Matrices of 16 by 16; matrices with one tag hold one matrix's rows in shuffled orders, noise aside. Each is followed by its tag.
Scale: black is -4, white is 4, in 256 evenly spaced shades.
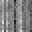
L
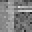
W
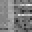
W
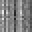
L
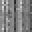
L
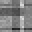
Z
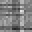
Z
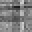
Z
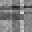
Z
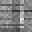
Z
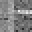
W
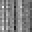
L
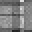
Z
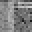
W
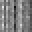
L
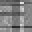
Z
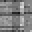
Z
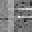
W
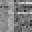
W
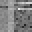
W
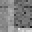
W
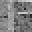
W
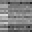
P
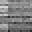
P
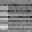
P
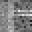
W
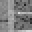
W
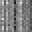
L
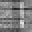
Z
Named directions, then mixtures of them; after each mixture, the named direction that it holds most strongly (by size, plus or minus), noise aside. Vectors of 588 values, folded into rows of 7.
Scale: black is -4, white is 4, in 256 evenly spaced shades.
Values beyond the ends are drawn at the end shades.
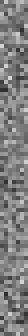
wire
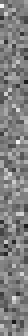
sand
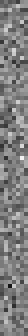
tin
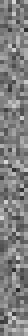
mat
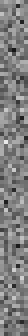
tin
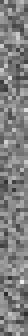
wire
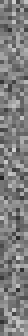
mat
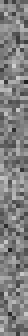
wire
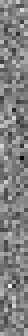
tin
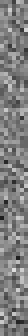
mat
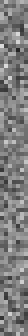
wire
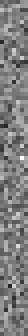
tin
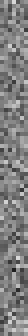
mat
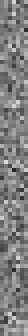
mat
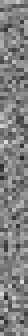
tin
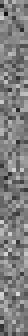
sand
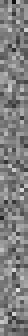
mat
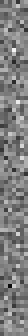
tin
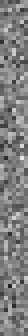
tin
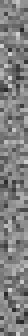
wire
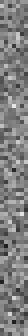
sand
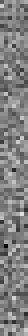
sand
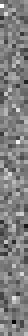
sand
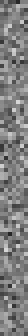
tin
